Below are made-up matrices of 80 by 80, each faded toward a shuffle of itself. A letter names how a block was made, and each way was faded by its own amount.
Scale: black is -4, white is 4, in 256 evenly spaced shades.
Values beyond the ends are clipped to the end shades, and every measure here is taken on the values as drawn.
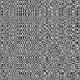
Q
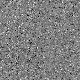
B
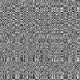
Q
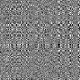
Q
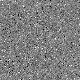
B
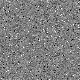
B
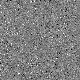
B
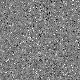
B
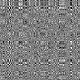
Q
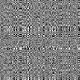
Q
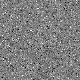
B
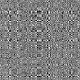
Q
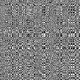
Q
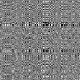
Q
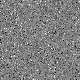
B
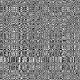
Q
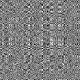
Q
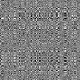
Q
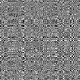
Q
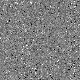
B
